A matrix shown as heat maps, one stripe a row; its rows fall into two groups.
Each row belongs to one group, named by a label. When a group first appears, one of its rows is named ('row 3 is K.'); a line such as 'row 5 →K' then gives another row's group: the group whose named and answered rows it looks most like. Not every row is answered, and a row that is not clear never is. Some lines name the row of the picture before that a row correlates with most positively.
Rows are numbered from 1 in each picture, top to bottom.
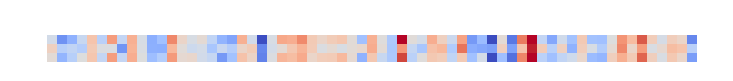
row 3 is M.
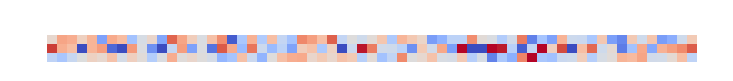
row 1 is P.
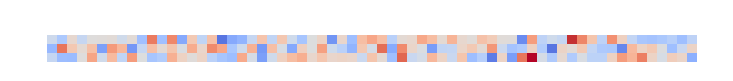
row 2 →P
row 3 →M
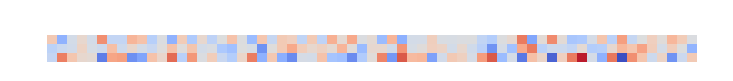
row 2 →M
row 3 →P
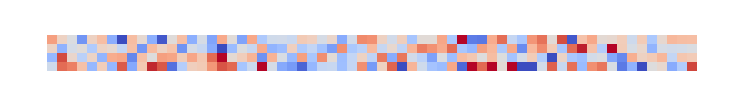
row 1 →M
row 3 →P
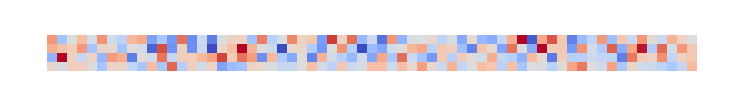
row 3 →P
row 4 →P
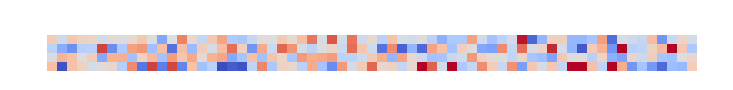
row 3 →P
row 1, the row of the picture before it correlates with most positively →1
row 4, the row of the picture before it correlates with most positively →4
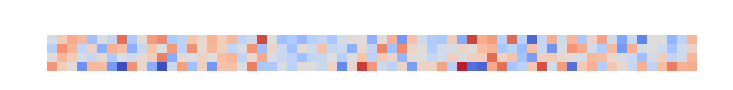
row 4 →M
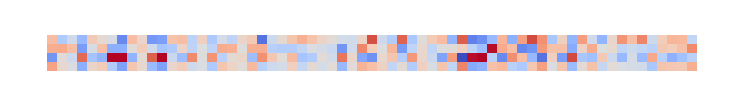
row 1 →M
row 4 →M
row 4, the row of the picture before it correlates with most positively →4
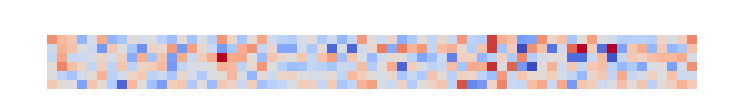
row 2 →P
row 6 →M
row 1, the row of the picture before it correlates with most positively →2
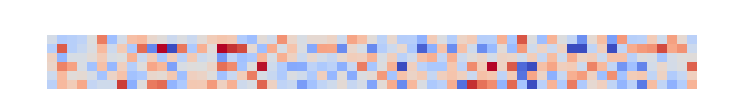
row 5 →P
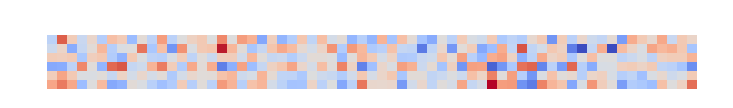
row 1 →P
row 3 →M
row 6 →M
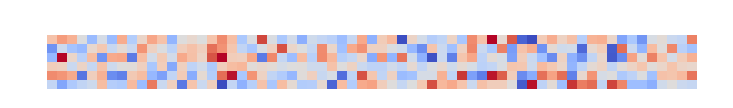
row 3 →P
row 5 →M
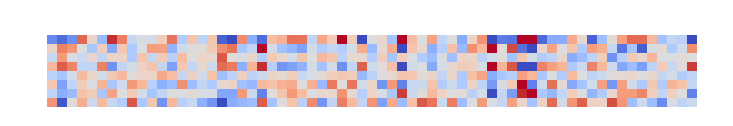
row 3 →P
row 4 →M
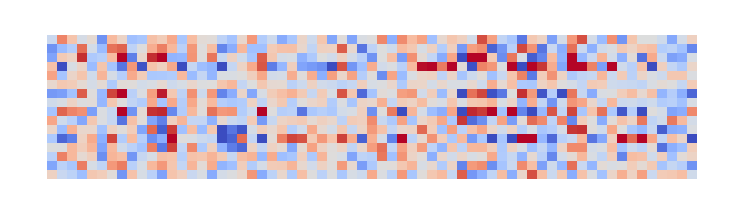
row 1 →P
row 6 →M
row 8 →P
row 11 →P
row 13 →P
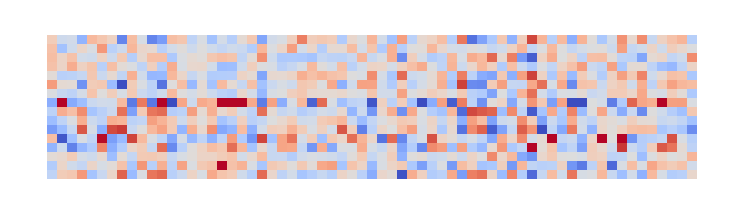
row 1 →M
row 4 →P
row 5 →M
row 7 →M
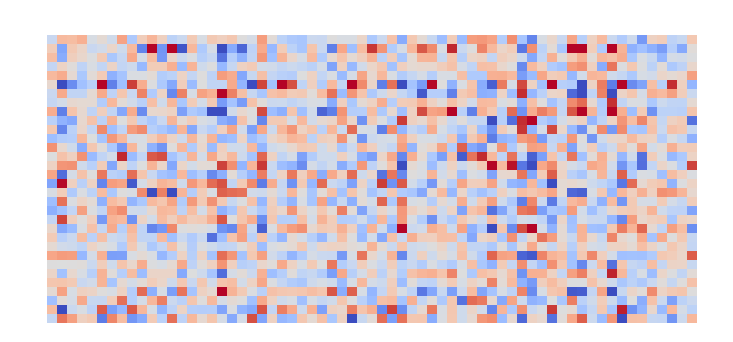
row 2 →P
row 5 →M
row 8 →P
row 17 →P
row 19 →P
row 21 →P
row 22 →M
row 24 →M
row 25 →M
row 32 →P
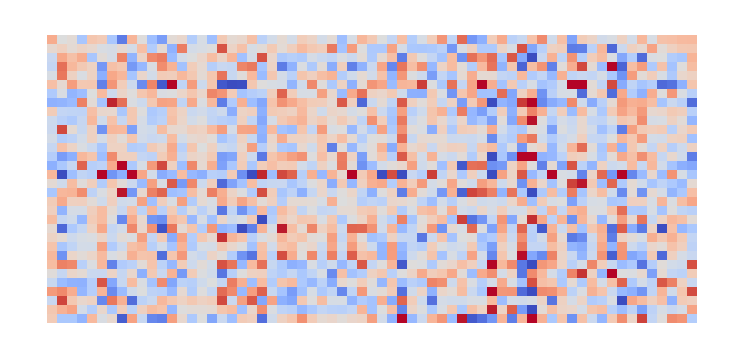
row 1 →M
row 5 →P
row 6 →P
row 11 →P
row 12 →M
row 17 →P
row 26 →M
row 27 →P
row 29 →M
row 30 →P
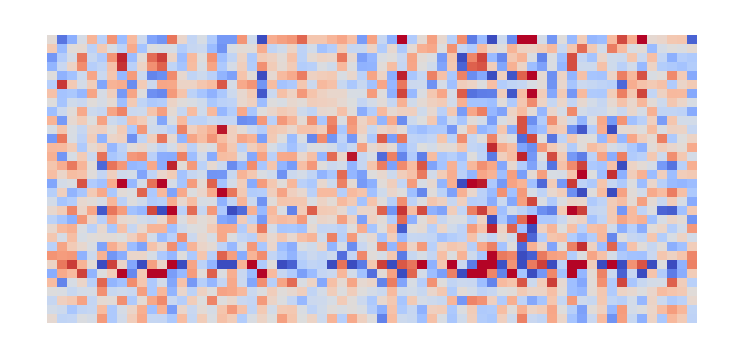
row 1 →M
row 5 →M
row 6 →P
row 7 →M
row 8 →M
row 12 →P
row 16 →P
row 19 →M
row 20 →P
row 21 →M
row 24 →P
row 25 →M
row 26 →P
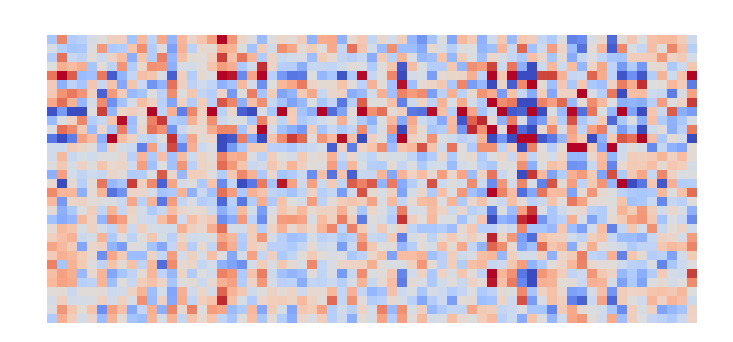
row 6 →M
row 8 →M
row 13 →P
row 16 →P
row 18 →M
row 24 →M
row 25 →P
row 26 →P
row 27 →M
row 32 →P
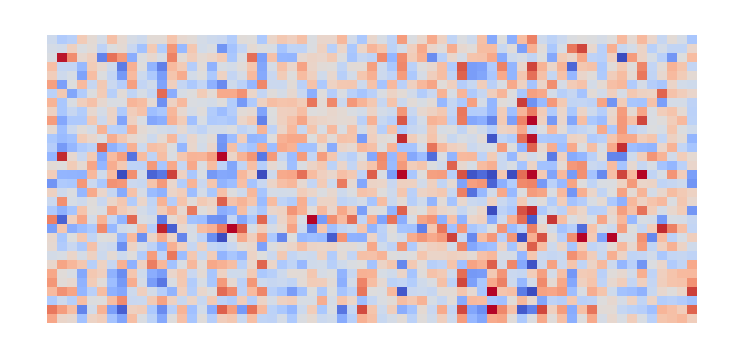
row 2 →P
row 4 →M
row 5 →M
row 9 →M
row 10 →M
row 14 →P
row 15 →P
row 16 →M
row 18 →M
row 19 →P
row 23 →P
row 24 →M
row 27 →M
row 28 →M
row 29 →M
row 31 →M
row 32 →M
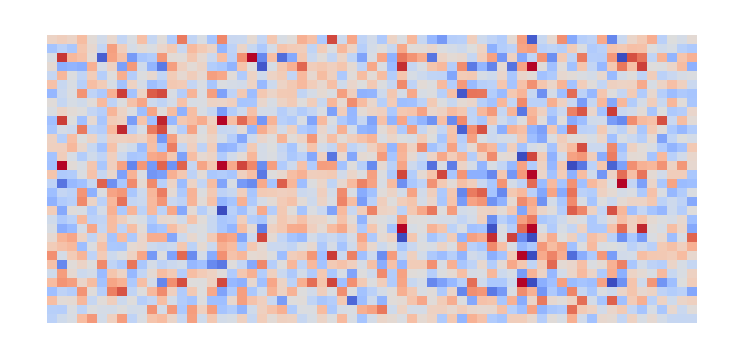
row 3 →P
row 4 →M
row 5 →P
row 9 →P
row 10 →P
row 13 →P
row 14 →P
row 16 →M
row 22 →M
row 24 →M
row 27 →P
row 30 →P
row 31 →P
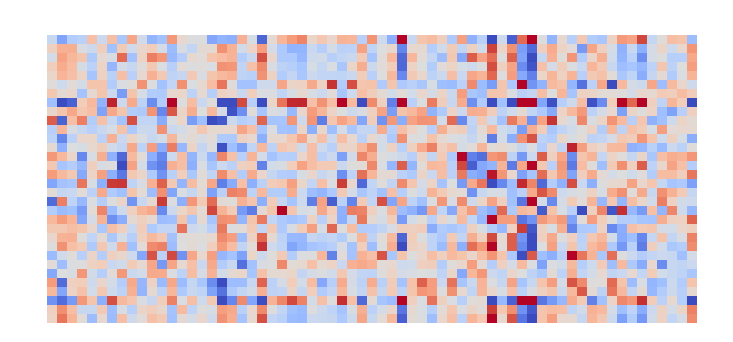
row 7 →M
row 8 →M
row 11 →P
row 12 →M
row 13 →P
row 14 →M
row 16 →M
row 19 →P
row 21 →M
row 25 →P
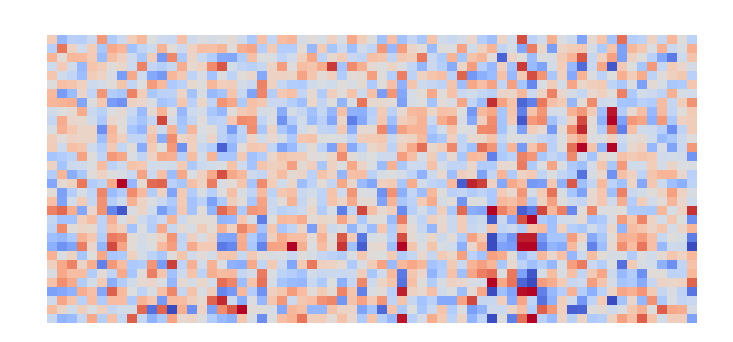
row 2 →P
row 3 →P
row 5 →M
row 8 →M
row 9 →P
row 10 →P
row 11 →P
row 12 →P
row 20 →M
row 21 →M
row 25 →M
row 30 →P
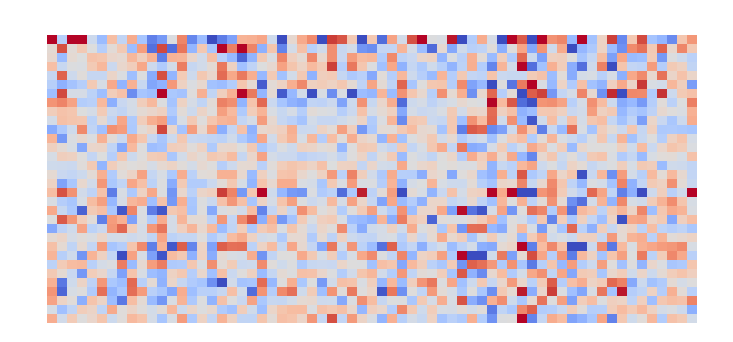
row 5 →P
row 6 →M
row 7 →P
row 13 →M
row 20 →M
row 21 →P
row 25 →M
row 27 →M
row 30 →M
